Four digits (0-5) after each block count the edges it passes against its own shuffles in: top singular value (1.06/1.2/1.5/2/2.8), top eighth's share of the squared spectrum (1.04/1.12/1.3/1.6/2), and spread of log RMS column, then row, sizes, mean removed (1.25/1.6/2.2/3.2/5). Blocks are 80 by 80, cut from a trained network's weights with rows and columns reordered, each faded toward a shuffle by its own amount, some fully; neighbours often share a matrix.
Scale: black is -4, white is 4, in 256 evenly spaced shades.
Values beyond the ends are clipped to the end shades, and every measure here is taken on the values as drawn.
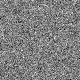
2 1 0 0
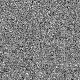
0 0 0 0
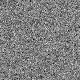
0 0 0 0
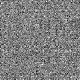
3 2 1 1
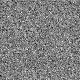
2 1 0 0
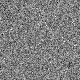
1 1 0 0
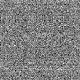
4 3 1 1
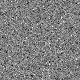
1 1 0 0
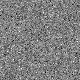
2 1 0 0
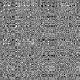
4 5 2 3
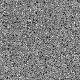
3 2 0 1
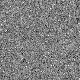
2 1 0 0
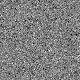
1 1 0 0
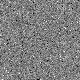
0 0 0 0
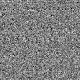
3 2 0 1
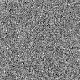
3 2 0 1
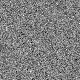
0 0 0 0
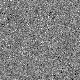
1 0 0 0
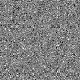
3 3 1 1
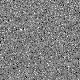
2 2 0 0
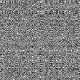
4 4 2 2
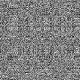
4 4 1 2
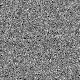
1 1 0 0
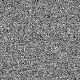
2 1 0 0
